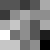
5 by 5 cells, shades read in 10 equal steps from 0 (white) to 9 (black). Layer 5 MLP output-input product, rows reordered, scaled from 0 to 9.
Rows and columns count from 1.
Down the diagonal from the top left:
6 4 4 6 9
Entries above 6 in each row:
1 1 0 1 1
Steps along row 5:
same up down up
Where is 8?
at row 4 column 5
